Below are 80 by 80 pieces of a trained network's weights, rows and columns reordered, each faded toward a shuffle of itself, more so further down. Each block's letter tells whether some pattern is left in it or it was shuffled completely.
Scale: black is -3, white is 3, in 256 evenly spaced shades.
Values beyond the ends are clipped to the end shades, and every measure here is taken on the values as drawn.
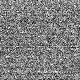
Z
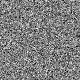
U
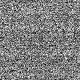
Z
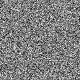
U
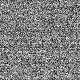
Z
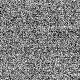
Z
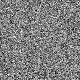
U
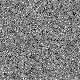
U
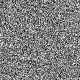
U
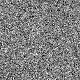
U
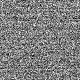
Z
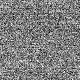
Z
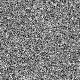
U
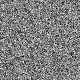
U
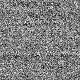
Z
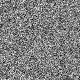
U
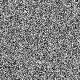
U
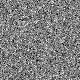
U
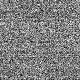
Z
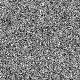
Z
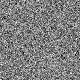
U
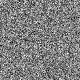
U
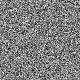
U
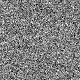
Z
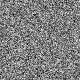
U
